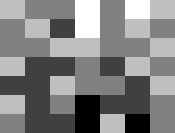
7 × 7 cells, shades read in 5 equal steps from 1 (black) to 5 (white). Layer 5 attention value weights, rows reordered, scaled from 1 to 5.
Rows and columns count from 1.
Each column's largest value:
4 4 4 5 4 5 4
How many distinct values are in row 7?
4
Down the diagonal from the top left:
4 4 4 3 3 2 3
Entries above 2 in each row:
7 6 7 4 4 3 3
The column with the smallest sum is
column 2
